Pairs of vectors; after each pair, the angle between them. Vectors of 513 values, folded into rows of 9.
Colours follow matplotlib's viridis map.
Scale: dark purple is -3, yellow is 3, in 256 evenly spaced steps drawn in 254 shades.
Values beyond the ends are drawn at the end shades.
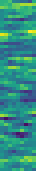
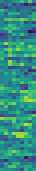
nearly opposite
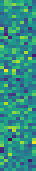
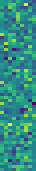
orthogonal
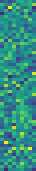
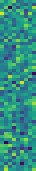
nearly opposite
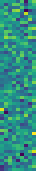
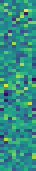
partly opposed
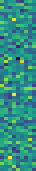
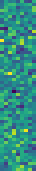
orthogonal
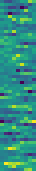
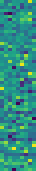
partly aligned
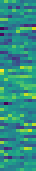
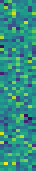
orthogonal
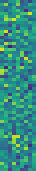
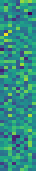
nearly opposite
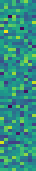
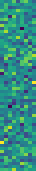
nearly parallel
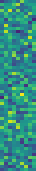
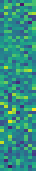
partly aligned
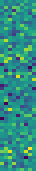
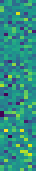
orthogonal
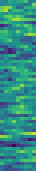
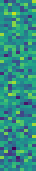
orthogonal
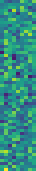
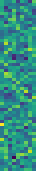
partly aligned
